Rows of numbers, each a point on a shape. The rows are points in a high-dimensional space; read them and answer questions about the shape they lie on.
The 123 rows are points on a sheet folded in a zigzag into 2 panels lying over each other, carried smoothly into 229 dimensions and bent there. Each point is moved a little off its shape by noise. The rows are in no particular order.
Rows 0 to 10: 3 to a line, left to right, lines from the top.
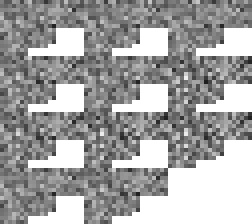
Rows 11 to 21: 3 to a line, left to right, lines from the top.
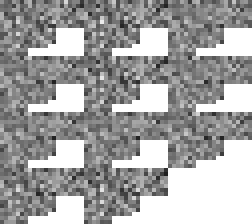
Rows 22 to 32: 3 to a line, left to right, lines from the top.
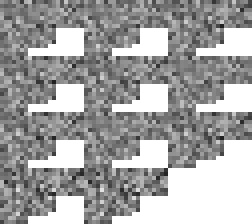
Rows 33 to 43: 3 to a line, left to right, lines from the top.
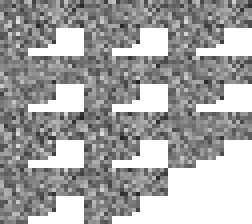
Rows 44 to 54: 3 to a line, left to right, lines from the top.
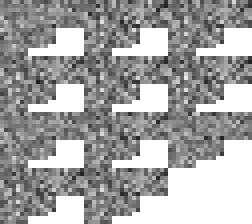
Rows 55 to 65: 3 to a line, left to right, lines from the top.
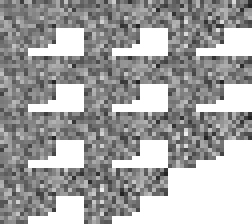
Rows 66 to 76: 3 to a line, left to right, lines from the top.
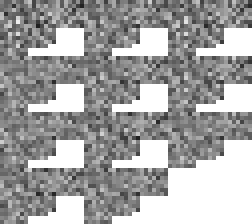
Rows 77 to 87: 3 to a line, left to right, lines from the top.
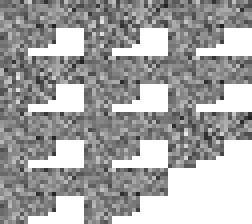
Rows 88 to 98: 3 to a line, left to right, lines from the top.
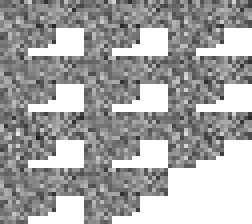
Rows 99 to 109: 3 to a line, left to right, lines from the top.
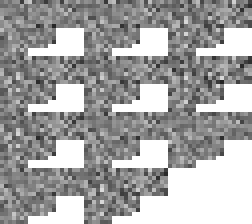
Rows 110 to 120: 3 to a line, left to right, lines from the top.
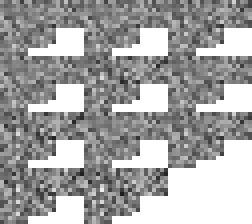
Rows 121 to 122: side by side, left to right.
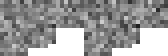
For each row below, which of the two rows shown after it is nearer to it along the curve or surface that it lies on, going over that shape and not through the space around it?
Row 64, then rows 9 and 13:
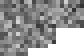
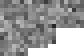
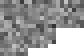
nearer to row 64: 13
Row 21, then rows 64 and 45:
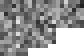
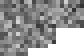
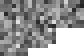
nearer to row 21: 45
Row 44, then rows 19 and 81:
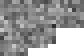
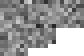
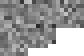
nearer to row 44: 19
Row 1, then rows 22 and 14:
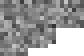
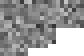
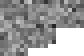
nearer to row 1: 22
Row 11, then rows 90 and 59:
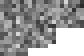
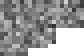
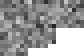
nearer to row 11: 90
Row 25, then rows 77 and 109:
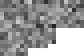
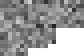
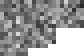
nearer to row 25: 77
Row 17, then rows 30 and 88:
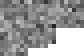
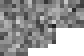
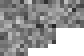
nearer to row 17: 88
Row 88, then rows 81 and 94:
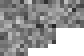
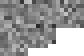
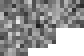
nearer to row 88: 94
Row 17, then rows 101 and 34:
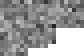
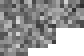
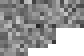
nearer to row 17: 101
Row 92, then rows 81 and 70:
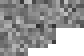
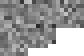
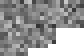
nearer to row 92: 81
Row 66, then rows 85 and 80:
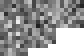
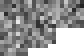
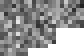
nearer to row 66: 80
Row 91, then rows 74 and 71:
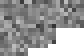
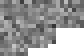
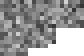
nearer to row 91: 74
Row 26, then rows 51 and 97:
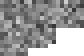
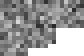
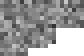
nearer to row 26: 97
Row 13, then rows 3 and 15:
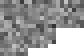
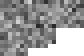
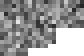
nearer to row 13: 15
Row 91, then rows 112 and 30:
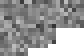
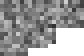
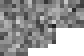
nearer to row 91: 112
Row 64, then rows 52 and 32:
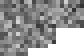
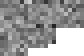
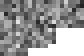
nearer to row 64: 32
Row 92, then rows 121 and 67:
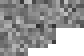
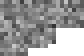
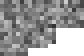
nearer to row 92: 121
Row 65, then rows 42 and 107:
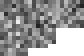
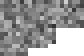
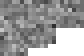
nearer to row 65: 42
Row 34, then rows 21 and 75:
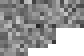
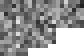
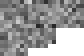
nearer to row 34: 21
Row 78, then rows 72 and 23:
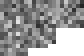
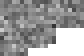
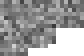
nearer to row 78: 23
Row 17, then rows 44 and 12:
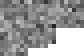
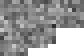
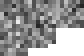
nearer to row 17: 44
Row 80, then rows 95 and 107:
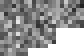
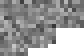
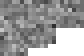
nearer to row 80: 95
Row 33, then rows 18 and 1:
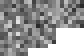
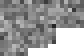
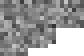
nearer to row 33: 1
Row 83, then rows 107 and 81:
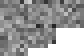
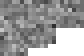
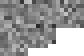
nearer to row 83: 107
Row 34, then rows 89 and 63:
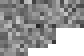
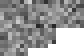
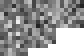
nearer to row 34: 63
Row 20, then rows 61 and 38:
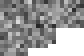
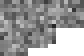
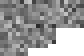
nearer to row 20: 61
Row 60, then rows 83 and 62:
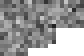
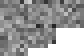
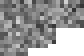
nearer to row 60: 83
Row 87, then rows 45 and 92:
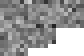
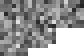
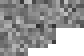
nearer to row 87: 45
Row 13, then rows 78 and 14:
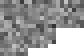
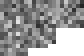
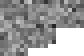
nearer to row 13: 78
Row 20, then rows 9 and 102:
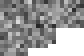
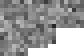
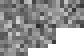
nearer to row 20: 9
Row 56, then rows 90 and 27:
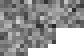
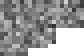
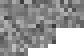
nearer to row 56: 90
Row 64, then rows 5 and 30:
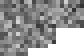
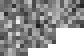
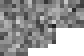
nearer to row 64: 5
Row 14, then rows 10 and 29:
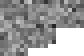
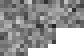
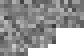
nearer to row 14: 10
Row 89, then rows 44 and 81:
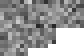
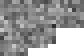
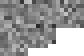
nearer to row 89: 44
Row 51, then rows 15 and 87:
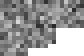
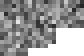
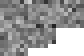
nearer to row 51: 15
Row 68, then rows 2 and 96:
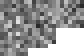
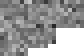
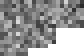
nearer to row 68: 96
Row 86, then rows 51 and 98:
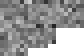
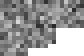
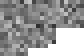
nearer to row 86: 51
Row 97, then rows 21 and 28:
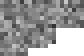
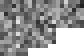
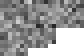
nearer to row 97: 21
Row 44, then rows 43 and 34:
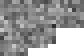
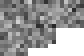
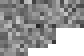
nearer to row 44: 43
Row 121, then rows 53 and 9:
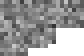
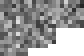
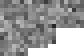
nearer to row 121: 53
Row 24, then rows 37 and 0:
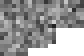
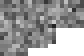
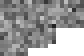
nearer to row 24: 37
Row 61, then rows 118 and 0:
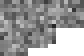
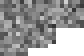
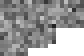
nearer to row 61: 0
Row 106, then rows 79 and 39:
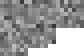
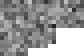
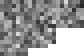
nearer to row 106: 39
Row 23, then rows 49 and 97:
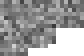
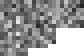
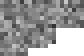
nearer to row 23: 97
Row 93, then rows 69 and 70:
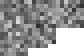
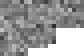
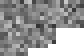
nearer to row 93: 70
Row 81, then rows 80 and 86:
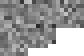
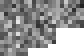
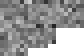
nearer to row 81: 80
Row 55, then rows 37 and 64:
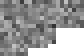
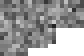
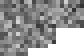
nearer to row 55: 64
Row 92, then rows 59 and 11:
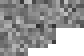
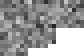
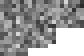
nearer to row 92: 11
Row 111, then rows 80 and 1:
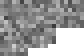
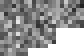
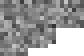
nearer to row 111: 1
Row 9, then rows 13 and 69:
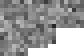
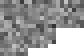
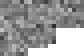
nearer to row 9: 69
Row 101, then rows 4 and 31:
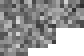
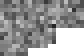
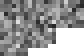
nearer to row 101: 31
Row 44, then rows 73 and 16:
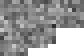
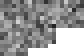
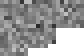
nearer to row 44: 73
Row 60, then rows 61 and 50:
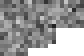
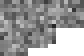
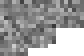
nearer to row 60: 61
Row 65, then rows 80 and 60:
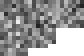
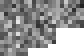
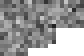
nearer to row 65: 80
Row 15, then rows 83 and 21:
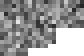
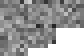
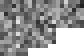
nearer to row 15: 21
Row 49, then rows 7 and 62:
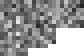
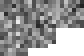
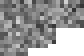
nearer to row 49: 7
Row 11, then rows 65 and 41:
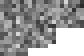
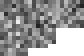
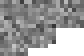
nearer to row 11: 65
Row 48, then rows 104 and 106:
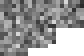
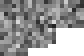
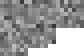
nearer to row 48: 104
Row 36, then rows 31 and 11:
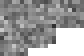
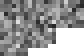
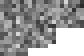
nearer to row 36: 31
